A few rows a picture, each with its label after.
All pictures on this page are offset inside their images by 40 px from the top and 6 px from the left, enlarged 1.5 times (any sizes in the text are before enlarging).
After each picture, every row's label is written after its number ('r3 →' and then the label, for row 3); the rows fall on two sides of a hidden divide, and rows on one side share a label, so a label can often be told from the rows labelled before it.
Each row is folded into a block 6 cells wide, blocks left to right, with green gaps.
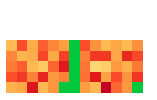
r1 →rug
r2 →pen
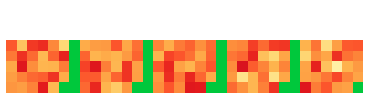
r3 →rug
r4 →rug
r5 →rug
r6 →rug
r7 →rug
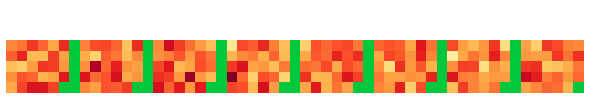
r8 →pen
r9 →rug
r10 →rug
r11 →rug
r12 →rug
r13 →pen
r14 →rug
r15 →rug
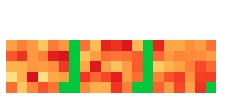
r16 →pen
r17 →rug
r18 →pen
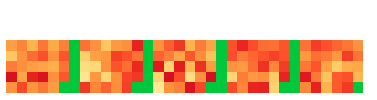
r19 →rug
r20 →pen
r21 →pen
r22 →pen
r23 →rug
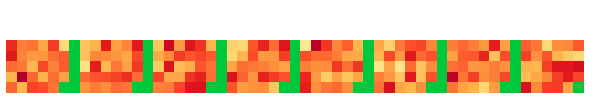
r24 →pen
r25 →rug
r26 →rug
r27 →rug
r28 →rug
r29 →rug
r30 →rug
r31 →pen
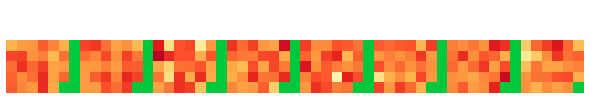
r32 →rug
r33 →pen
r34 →pen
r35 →pen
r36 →pen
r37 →pen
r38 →pen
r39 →rug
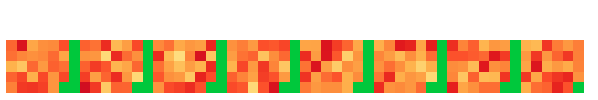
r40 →pen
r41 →rug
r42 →pen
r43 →rug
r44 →rug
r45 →rug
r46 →pen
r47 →rug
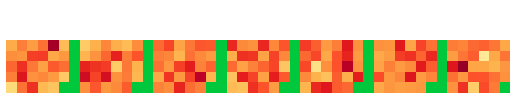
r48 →rug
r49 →rug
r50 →pen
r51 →pen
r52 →pen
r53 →rug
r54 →rug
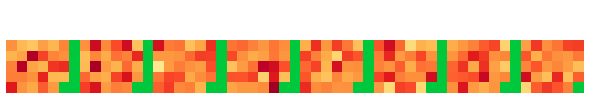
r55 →rug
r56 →rug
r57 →pen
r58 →pen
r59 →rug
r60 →pen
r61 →rug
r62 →rug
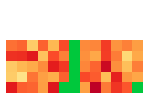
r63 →pen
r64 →rug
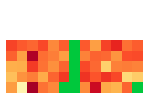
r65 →pen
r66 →rug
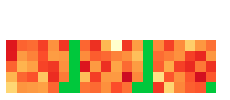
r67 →pen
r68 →pen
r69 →pen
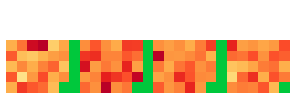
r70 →rug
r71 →pen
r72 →pen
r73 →pen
